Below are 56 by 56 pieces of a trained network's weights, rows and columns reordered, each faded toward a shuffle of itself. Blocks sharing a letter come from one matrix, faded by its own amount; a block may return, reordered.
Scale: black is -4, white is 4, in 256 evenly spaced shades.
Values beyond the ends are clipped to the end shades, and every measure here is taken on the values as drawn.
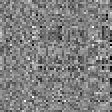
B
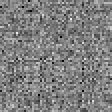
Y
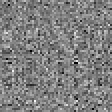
Y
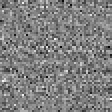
Y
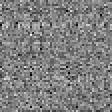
Y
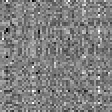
B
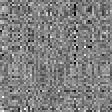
B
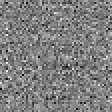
Y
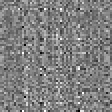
B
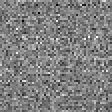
Y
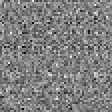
Y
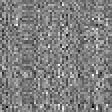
B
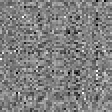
B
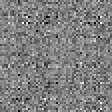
B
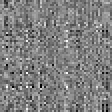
B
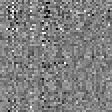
B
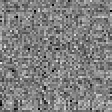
Y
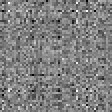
B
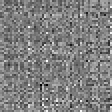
B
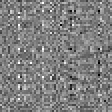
B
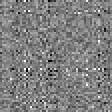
B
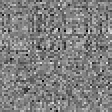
Y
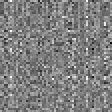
B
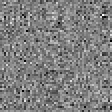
Y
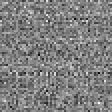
Y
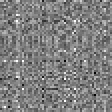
B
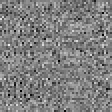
Y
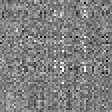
B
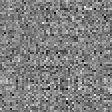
Y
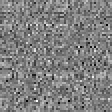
Y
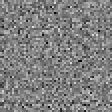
Y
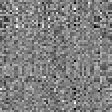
B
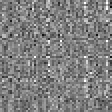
B
